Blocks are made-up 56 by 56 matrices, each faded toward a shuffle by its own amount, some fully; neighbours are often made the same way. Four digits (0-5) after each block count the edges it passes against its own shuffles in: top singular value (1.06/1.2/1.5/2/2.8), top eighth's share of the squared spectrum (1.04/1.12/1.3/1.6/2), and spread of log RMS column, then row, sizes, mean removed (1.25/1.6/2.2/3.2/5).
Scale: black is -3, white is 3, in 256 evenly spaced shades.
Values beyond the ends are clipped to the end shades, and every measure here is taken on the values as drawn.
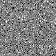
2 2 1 0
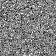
0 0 0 0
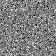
0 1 0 0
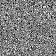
0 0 0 0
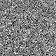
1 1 0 0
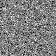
0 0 0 0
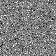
0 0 0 0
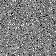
0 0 0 0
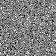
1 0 0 0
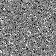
0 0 0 0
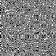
4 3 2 1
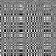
5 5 4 4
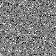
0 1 0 2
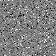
2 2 0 0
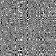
4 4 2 2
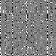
4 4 3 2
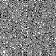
3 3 1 1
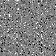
3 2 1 0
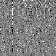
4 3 2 1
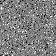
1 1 0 0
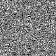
2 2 1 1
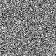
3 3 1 0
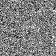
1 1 0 0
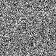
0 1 0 0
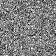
2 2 0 0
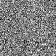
3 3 0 1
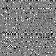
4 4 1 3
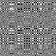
5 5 3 4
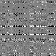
4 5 2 3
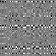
4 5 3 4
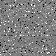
2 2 0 1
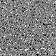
1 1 0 2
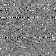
2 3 0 3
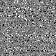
1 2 0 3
